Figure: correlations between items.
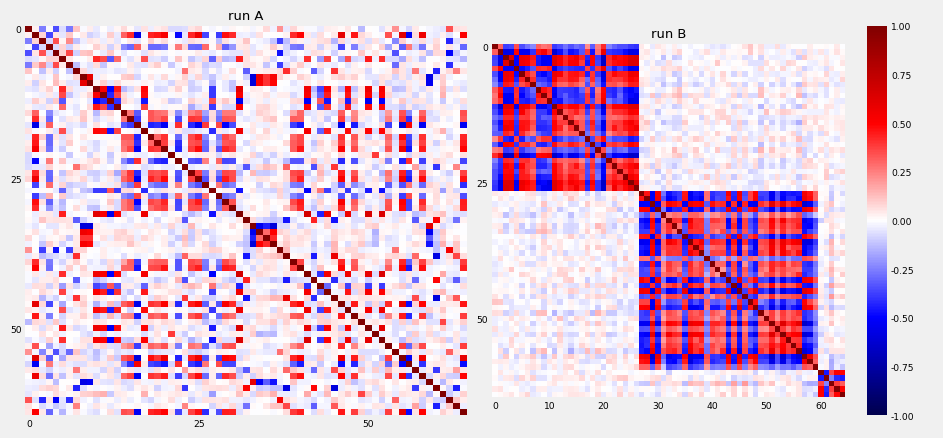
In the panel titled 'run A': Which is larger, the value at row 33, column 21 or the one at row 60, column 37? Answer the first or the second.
the first
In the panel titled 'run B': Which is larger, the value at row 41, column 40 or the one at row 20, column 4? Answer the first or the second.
the second
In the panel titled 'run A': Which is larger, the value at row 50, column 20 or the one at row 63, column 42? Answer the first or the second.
the first
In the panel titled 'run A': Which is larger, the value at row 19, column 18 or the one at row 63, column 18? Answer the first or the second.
the first
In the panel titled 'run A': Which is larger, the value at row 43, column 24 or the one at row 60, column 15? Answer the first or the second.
the first
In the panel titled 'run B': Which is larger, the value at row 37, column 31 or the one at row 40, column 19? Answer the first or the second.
the first
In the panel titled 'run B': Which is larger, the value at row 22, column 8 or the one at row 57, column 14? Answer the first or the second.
the second
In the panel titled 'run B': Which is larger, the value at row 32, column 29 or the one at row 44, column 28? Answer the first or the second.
the first
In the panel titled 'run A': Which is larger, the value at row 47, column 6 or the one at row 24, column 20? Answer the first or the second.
the second
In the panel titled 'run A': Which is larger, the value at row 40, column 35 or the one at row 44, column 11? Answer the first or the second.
the second
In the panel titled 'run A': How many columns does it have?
65
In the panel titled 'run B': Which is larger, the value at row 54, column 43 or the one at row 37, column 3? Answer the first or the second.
the second
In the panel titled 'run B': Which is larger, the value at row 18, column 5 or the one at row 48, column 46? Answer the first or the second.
the first
